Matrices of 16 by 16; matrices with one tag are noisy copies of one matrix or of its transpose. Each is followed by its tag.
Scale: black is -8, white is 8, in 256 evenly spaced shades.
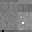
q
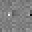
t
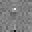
t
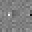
t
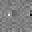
t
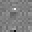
t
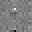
t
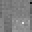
q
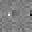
t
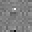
t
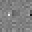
t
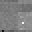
q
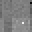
q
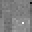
q
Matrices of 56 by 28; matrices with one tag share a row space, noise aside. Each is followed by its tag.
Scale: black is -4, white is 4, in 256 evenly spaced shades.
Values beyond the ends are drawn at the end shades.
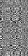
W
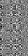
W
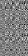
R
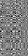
W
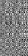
R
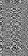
W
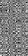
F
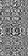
W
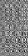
R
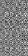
R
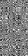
F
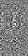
W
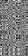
F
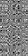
F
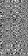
W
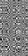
F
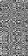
F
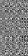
R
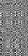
W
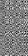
R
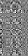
W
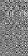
R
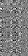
W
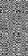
F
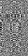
W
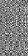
R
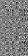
R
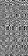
R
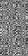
F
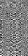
W
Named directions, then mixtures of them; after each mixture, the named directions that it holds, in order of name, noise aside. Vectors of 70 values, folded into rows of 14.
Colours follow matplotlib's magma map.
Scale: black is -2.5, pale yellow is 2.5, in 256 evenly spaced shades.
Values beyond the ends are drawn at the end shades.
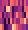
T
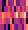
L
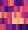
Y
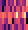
L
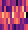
L, T, Y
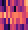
L, T, Y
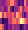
T, Y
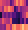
Y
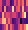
L, T, Y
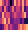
L, T, Y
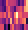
L, T, Y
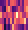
L, T, Y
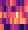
L, T, Y
